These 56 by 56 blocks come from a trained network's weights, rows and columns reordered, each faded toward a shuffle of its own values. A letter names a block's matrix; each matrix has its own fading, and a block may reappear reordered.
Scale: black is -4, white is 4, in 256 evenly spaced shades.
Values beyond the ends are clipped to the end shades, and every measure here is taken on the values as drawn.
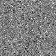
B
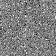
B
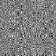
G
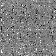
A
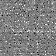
A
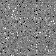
A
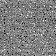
A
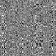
G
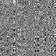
G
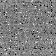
A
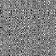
G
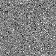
B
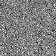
B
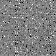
A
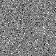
B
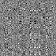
G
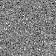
B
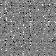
A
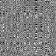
G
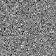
B
